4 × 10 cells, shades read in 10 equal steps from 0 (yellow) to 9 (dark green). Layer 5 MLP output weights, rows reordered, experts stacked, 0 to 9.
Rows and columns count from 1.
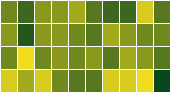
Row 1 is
5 7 4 4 3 6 7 7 1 6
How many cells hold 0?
2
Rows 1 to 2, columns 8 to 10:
7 1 6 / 4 5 5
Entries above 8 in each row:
0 0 0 1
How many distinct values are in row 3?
5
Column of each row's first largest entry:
2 2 7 10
